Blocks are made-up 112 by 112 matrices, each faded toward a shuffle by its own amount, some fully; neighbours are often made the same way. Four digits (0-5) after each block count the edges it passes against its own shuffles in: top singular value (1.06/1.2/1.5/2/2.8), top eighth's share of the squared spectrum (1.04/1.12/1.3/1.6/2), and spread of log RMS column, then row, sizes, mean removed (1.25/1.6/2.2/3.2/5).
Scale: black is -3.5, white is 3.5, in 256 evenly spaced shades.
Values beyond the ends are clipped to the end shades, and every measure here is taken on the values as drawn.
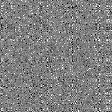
4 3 3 2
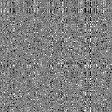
5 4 3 2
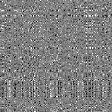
5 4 3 3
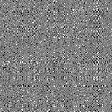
5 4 3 3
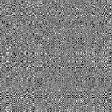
5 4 3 3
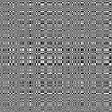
5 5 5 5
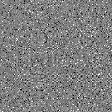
4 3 1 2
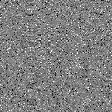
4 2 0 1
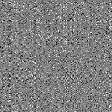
4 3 2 2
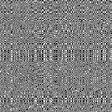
5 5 4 4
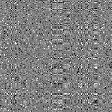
5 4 3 3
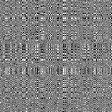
5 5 4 4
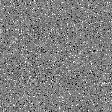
3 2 0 1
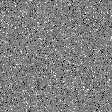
3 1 0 0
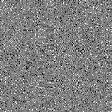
4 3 1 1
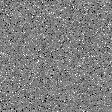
2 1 0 0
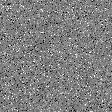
0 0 0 0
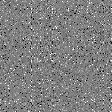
4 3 2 1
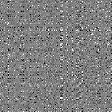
4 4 3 2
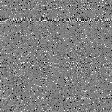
4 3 1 2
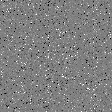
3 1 1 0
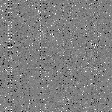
4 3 2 1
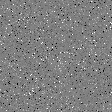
0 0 0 0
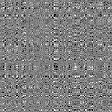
5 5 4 4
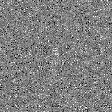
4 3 1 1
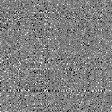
4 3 2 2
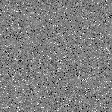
3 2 0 0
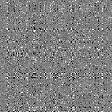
5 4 3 3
